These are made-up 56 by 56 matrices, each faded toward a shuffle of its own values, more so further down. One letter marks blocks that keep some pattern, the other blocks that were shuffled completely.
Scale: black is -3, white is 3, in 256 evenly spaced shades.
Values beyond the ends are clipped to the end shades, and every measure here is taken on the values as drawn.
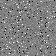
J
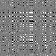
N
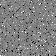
J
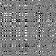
N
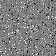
J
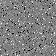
J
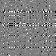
N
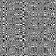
N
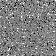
J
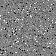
J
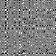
N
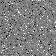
J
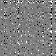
N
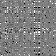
N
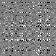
N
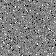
J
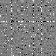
N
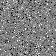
J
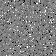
J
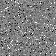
J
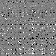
N
